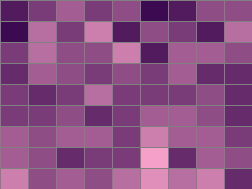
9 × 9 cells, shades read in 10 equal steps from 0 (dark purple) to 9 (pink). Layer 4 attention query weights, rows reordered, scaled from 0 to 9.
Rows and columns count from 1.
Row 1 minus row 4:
-1 -2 1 0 0 -3 -4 2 2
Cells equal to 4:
17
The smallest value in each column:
0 2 2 2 1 0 1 1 2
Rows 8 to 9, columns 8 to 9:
5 4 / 7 2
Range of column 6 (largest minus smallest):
9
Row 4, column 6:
3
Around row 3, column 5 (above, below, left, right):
1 4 4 1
